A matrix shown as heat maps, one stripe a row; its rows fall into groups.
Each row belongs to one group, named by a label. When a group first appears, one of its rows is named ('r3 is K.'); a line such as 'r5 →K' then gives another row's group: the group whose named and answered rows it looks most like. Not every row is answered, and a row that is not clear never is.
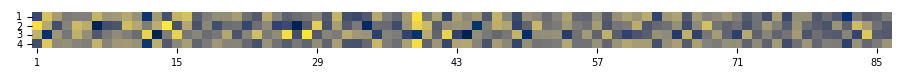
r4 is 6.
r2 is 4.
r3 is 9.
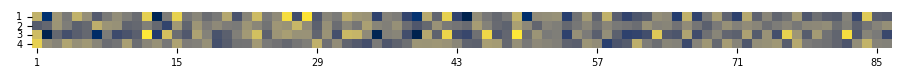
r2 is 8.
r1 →9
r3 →9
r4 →4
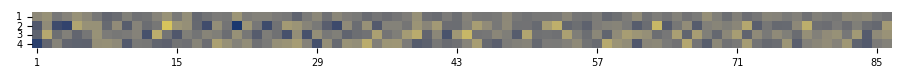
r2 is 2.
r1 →4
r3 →6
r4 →8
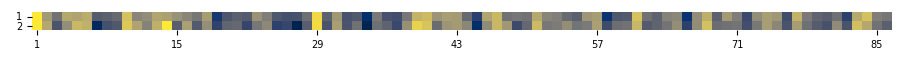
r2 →4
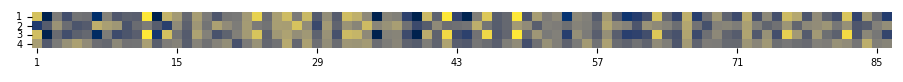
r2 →8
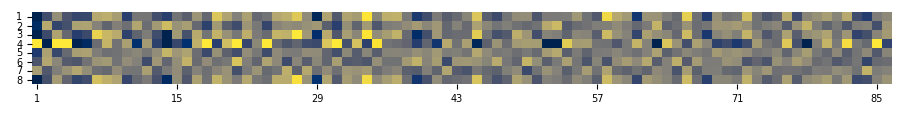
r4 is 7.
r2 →2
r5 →2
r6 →6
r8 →8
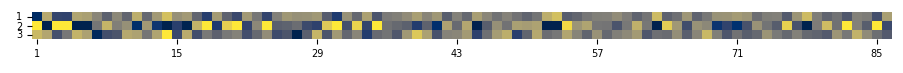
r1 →2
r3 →4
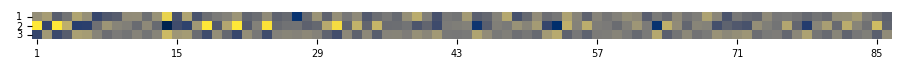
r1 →4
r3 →2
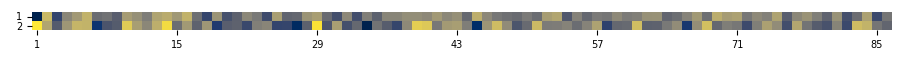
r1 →2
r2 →4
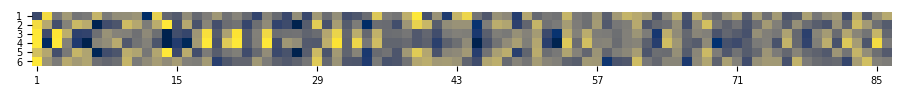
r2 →4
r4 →7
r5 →4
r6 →4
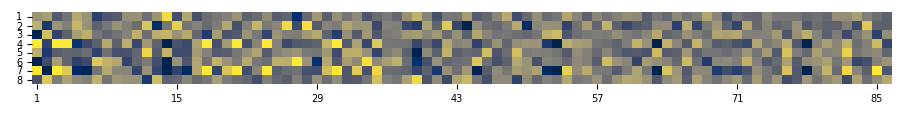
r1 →4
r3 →2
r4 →7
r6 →8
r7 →7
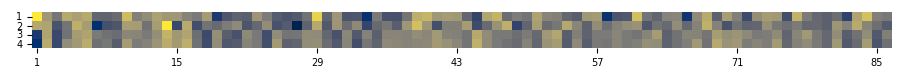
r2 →4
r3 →2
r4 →2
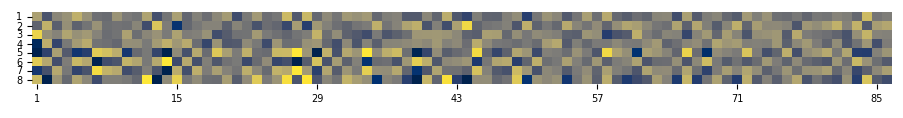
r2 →6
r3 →4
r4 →2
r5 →8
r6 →4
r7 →8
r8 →9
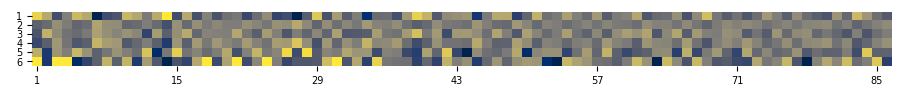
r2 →8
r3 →6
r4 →8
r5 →9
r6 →7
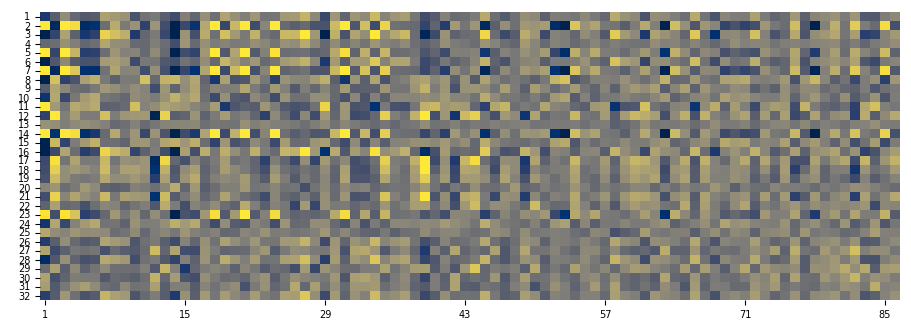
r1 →8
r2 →7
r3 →8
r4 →8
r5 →7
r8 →2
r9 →6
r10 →2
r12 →6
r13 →4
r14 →7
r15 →2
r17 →6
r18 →6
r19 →6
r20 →4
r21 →6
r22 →6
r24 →2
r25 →4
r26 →8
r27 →9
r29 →6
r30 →9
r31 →9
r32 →8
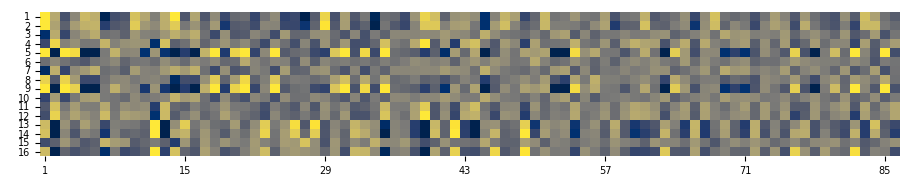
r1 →4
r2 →4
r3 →2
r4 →6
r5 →7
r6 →6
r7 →2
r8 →7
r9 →7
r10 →2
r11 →6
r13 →9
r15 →8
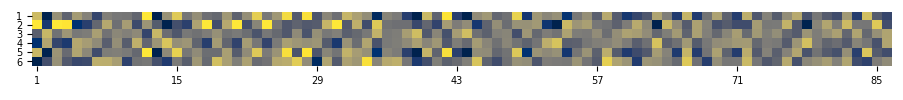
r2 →7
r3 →6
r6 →8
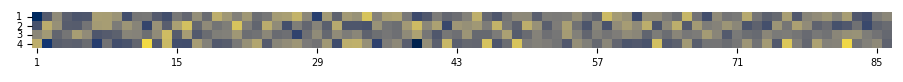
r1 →8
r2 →6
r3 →4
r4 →9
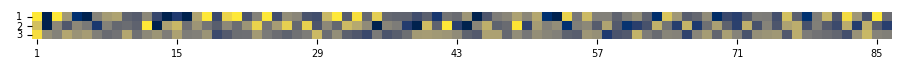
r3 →4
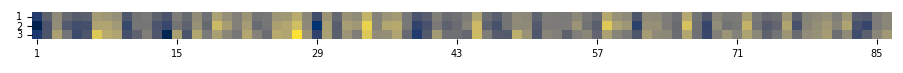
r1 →8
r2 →8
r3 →8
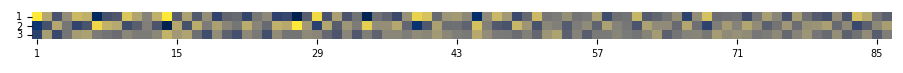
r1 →4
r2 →8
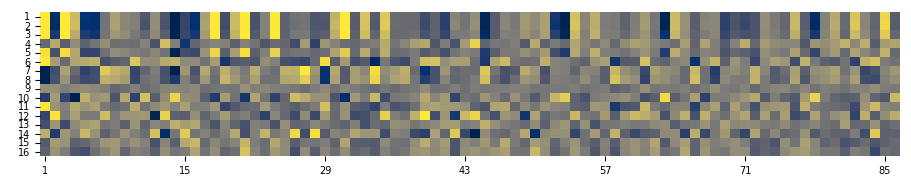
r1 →7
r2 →7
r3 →7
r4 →6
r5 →7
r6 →4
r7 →8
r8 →8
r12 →6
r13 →2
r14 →9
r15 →6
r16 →6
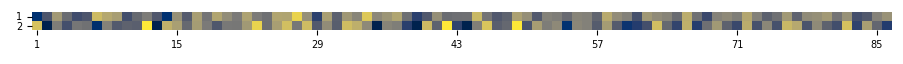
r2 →9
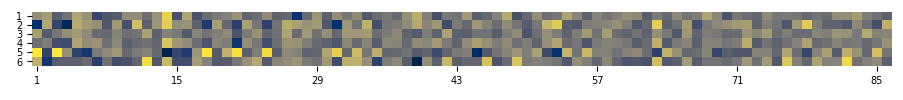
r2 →2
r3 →9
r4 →2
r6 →9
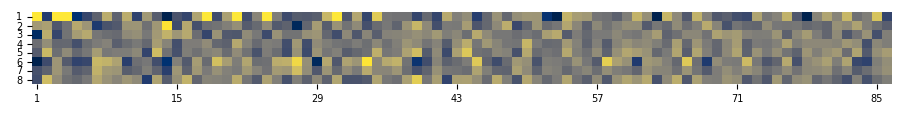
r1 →7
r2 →4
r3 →2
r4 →6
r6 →8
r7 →8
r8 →6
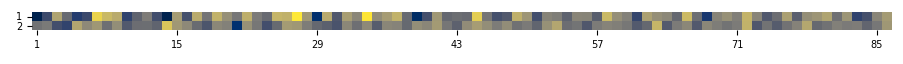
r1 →8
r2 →2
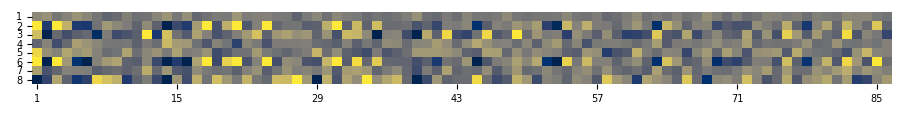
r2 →7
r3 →9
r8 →8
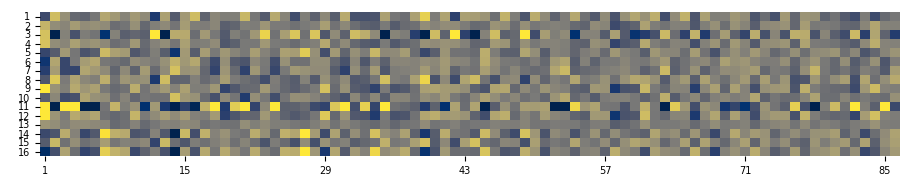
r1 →6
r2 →4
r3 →9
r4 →4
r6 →2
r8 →6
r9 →4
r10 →2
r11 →7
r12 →4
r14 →8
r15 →6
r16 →8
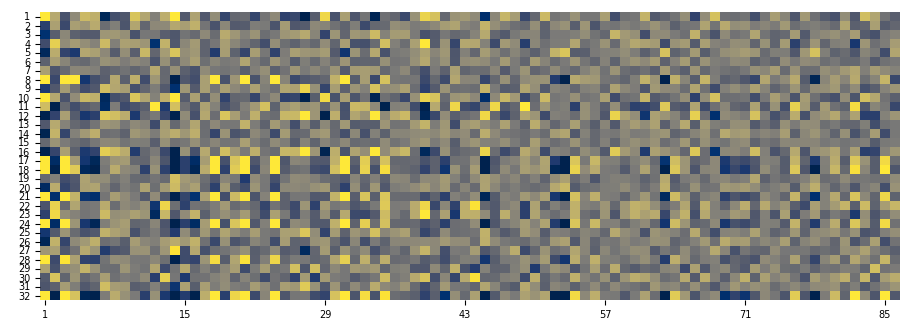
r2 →2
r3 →8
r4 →6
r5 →2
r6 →6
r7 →9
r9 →8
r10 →4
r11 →9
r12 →8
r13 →6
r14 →2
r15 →6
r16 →8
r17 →7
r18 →7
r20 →2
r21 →7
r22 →6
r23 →6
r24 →7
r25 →8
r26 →2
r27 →4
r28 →7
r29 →9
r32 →7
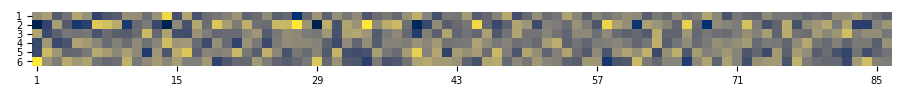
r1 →4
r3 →9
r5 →6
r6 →4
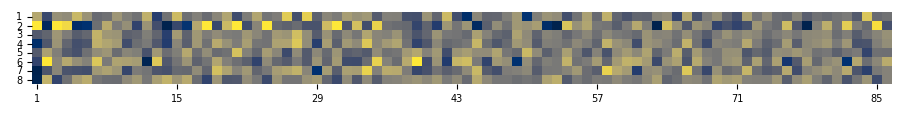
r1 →9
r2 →7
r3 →8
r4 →8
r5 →6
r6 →6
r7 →8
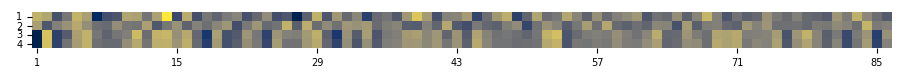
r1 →4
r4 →2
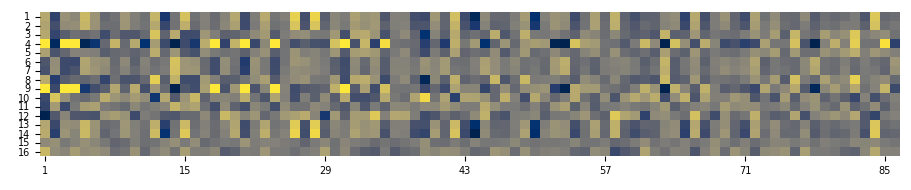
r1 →9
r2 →9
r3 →9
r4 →7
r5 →9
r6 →2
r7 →2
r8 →9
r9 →7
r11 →2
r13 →9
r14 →9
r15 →4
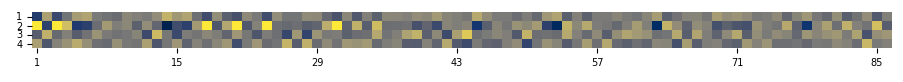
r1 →2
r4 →9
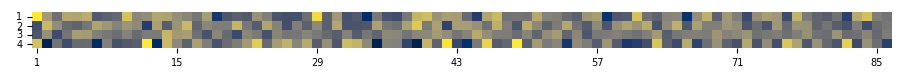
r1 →4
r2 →6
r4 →9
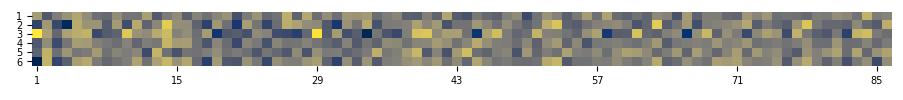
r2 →2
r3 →4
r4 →2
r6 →2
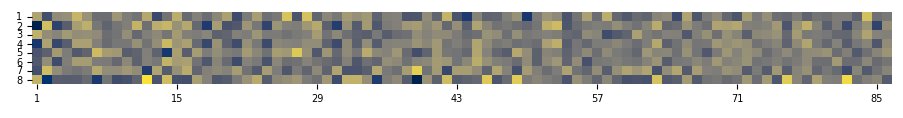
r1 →9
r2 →2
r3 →4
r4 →2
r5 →8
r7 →6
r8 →9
